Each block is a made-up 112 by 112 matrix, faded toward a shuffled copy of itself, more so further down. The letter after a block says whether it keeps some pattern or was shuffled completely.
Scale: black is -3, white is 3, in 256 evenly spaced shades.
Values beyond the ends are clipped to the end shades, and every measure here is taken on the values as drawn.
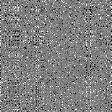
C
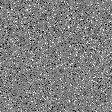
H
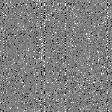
C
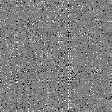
C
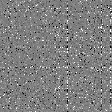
C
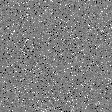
H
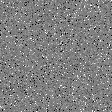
H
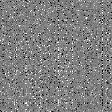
C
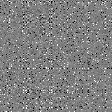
C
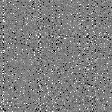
C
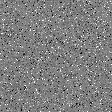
H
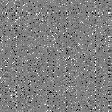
C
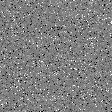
H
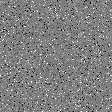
H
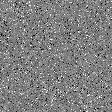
H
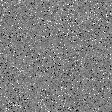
H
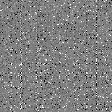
C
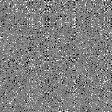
C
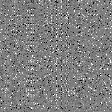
C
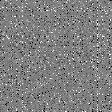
C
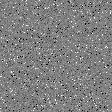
H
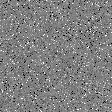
H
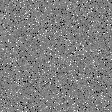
H
